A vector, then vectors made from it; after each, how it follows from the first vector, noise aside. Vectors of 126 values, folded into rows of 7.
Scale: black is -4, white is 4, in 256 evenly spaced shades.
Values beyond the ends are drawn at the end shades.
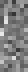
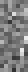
reversed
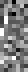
scaled up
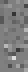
partly zeroed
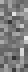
reversed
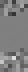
partly zeroed
